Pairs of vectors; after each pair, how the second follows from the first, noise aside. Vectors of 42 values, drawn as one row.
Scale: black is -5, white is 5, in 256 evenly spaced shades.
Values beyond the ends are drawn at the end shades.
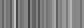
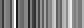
scaled up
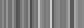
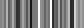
scaled up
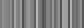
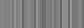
shrunk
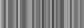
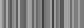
copied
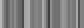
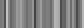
reversed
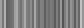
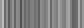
reversed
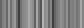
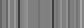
partly zeroed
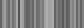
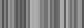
reversed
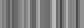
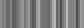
copied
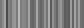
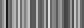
scaled up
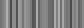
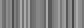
reversed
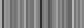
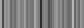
copied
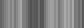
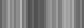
copied
